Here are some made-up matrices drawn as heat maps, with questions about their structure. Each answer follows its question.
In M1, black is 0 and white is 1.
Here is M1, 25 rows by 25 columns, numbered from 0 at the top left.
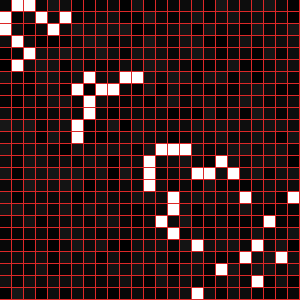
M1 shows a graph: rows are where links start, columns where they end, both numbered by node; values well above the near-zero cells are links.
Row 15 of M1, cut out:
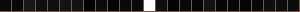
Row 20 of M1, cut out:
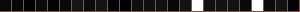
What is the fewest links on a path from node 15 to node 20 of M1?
4
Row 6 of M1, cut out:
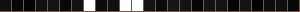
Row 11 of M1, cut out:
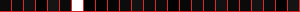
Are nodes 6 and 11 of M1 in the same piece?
yes
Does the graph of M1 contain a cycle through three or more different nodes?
no
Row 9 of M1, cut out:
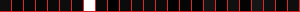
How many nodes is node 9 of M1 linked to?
1
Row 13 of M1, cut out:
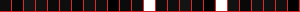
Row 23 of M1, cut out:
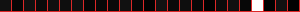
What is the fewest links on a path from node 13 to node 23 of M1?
6
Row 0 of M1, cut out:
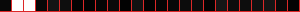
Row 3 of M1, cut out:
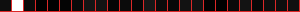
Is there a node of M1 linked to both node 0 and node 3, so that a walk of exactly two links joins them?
yes
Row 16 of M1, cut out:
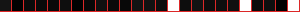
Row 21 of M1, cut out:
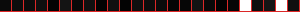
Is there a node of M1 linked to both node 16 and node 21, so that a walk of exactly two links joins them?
yes
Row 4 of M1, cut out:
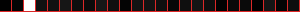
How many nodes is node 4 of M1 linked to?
1
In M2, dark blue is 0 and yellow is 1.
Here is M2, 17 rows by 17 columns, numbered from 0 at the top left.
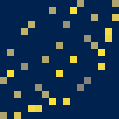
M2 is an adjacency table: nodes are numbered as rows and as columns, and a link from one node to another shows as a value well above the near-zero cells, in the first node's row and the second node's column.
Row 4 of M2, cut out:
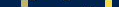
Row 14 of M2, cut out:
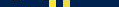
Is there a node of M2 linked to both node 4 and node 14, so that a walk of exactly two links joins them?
no
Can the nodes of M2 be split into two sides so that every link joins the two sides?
no
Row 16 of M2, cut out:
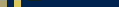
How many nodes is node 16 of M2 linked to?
2
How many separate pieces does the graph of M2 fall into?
1
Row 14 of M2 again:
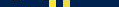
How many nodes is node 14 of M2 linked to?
2
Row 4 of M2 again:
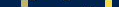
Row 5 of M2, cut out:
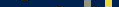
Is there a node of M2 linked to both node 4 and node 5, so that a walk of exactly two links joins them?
yes
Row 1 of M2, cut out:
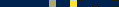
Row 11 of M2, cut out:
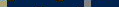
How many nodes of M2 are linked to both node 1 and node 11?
0
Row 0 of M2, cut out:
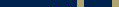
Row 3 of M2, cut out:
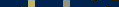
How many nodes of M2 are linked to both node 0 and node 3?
0
